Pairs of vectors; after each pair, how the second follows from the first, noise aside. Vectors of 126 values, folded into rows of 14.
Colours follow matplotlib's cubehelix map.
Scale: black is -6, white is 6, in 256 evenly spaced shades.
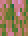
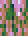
scaled up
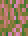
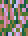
scaled up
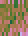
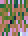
scaled up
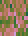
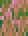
reversed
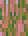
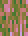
reversed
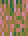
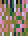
scaled up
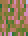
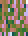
scaled up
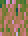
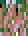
scaled up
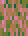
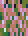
scaled up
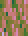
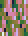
scaled up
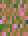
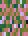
scaled up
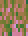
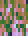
scaled up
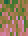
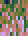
scaled up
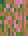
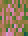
reversed
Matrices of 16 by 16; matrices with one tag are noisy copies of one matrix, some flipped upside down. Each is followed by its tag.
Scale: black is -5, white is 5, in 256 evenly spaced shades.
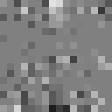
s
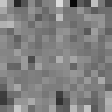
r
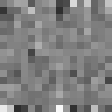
r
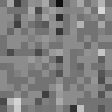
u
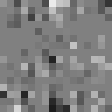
s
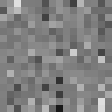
u
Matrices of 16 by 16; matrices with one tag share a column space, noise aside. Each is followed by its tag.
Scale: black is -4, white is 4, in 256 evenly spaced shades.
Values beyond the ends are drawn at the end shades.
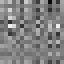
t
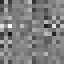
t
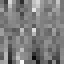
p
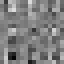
p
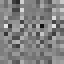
t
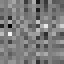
t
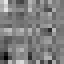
p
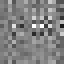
t
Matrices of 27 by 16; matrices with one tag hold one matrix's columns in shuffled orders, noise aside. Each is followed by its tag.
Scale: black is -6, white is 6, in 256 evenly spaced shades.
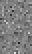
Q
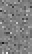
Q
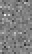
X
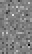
X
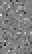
X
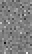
Q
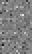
X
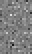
X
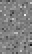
X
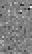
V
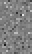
X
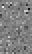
V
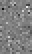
V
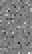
Q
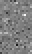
X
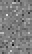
X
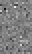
V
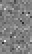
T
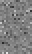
Q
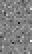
T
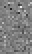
V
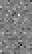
X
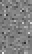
Q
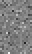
Q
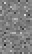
X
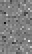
T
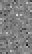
X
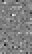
X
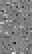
Q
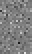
Q
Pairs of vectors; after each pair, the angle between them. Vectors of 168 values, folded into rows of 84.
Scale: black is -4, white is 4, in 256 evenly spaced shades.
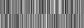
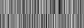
nearly opposite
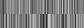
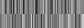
orthogonal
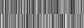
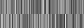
partly aligned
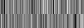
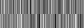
partly opposed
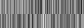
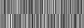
partly aligned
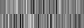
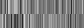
partly aligned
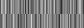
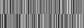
orthogonal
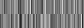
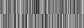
partly opposed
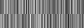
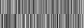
orthogonal
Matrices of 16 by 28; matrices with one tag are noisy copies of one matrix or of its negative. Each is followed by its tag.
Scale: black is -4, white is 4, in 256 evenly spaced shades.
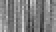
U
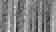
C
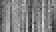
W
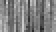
U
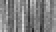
U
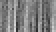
C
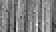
C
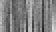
W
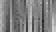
W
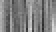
W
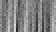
C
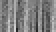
C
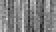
U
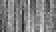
U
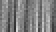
C
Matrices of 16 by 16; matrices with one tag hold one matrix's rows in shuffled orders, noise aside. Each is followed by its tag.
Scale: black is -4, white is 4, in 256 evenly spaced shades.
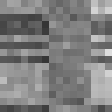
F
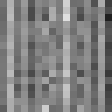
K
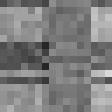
F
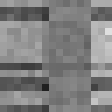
F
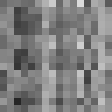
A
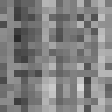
A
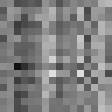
A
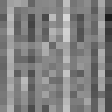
K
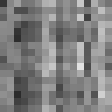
A
